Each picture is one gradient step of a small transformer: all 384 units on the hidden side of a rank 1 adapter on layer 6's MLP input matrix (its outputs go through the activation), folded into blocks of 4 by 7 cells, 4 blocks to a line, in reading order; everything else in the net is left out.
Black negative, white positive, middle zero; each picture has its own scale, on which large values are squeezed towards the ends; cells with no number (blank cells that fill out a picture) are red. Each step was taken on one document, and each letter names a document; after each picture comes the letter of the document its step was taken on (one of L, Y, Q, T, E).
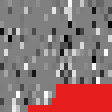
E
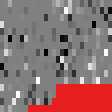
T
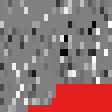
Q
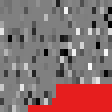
T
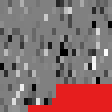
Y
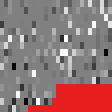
T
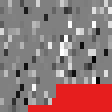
Y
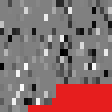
E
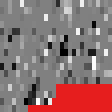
Y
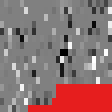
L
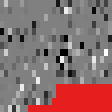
T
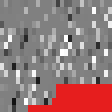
Q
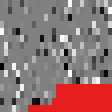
Q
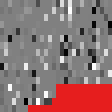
E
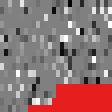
E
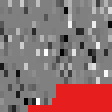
Y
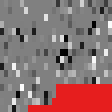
L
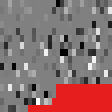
E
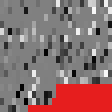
L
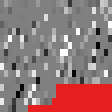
Q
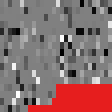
L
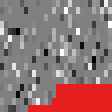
Q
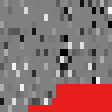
L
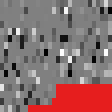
T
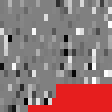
E
